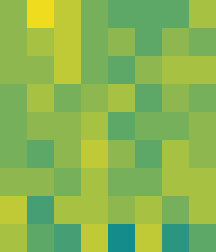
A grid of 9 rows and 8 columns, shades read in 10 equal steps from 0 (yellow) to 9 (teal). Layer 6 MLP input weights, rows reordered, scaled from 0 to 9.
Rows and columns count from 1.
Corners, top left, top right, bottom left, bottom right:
4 3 3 6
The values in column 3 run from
2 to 7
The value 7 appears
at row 8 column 2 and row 9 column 3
